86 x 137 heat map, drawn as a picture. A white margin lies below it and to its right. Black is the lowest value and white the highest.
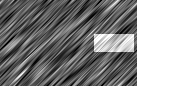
Odd patch: higher, in the middle right. Ninth with the highest average: middle right. Grain: diagonal, up to the right.
